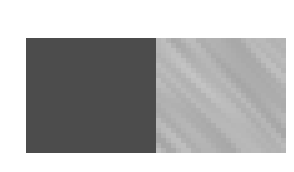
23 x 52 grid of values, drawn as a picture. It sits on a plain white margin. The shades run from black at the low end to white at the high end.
The table splits into one row of 2 panels. Panel 1,1: low, flat. Panel 1,2: high, slanting down to the right, faint in contrast.
